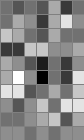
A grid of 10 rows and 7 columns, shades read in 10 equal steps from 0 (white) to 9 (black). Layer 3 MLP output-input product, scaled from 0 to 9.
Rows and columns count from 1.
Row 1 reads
5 6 5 6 3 7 5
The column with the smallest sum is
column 7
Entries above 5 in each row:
3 1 1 2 3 2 1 1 1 0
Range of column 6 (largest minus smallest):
6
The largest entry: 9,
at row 6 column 4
